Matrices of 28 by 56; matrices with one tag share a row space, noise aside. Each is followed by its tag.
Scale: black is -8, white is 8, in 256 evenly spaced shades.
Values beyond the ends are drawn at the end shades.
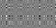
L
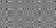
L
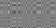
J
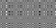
L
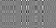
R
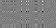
R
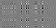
R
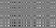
J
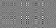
R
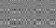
J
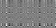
L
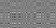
J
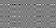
J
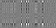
R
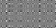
L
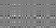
J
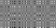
J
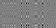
R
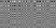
J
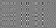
R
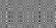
L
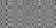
L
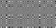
L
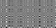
L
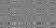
J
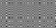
L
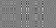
R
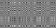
J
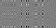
R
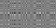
J
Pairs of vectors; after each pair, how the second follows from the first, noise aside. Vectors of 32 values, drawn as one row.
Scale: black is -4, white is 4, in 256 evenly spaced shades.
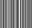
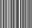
copied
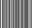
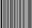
negated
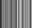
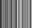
copied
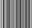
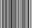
reversed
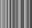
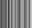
negated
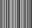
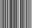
negated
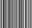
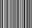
negated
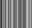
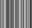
reversed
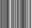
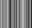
negated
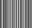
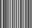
copied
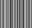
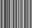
negated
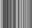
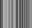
negated
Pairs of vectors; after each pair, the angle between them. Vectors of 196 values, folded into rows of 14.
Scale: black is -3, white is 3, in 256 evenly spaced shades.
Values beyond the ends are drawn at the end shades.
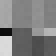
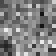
partly opposed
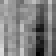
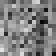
partly aligned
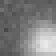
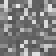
orthogonal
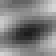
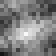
nearly opposite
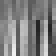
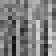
nearly opposite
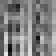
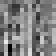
nearly parallel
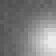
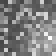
partly aligned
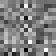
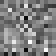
nearly parallel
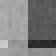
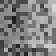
partly opposed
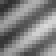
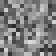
orthogonal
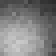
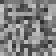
orthogonal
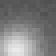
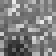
partly opposed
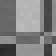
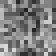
partly opposed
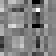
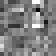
nearly opposite
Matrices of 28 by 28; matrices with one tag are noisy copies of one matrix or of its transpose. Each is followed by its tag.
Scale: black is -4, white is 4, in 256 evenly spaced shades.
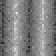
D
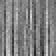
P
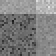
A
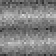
D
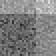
A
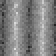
D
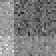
A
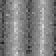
D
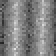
D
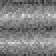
D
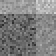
A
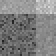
A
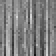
P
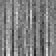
P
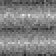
D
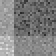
A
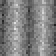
D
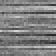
P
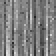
P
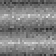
D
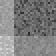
A
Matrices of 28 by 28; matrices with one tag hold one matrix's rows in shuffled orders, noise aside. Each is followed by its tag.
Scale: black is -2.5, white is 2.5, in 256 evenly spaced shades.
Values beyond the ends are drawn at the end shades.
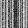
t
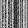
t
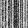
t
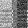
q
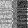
q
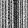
t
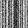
t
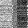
q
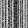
t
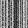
t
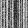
t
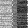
q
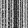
t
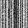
t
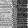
q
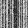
t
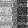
q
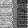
q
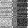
q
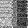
q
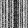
t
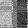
q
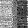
q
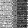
q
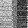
q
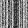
t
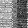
q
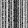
t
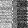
q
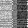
q
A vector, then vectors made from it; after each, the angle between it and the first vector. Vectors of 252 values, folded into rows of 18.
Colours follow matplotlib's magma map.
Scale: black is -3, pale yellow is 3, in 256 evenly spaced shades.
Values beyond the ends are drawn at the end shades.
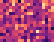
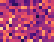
orthogonal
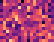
partly opposed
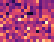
partly opposed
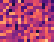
nearly opposite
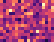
nearly parallel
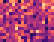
nearly parallel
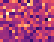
partly aligned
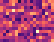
partly aligned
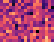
nearly opposite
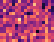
nearly opposite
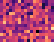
nearly opposite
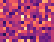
partly aligned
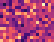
orthogonal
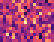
orthogonal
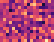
partly opposed
